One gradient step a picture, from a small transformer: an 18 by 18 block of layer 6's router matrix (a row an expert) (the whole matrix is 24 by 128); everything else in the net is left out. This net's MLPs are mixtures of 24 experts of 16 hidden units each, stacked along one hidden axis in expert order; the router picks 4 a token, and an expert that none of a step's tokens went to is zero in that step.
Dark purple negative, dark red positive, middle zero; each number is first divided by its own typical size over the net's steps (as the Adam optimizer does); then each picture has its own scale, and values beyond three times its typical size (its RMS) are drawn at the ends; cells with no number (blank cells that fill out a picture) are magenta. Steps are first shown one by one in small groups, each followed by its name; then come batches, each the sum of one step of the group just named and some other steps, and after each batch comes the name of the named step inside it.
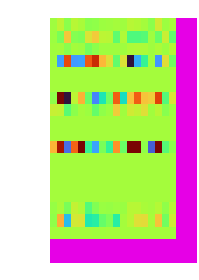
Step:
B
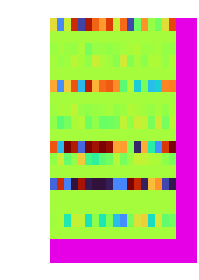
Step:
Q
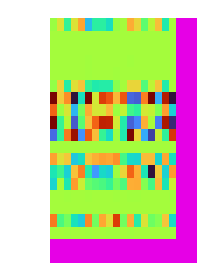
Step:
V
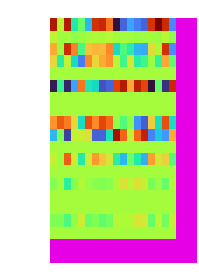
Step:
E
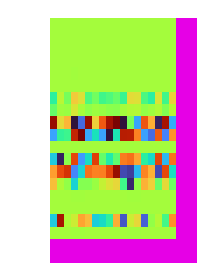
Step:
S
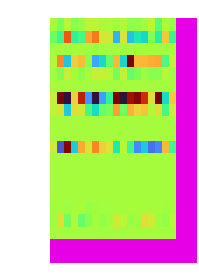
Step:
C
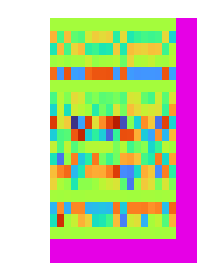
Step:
S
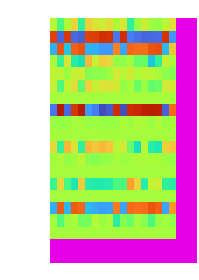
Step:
Q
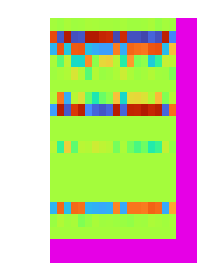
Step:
C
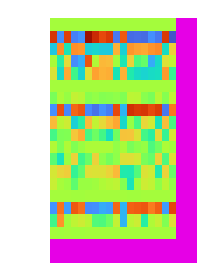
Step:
S
